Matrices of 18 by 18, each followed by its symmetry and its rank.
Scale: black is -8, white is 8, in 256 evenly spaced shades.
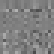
neither, rank three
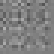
antisymmetric, rank two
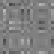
antisymmetric, rank two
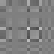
symmetric, rank one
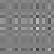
neither, rank one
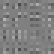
antisymmetric, rank two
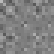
symmetric, rank three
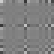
symmetric, rank one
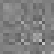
symmetric, rank three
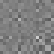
symmetric, rank three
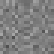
neither, rank three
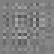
antisymmetric, rank two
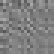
antisymmetric, rank two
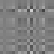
neither, rank one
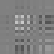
symmetric, rank one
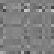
neither, rank two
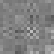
symmetric, rank three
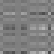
neither, rank one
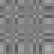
symmetric, rank one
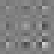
symmetric, rank one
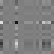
neither, rank one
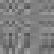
neither, rank two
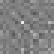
symmetric, rank three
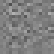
neither, rank three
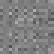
neither, rank three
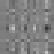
neither, rank two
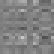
neither, rank two
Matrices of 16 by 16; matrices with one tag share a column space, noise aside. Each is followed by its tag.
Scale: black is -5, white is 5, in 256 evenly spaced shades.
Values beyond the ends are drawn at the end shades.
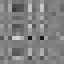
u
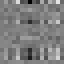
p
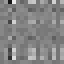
p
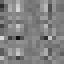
u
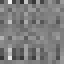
p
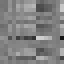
u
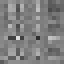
u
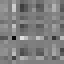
u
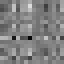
u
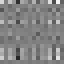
p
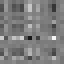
u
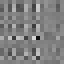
u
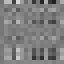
p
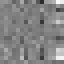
p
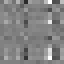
p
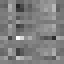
u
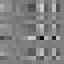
u
